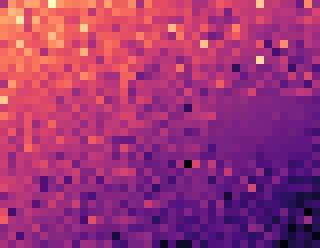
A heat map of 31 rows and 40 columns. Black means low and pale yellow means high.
The halves do not mirror each other. In the middle right lies a patch that is calmer than the rest. Values rise toward the top left. The top left is the ninth with the highest average.
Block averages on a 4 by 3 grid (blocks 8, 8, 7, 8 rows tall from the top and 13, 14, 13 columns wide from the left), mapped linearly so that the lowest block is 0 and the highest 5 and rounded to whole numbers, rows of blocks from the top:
543 | 432 | 321 | 210
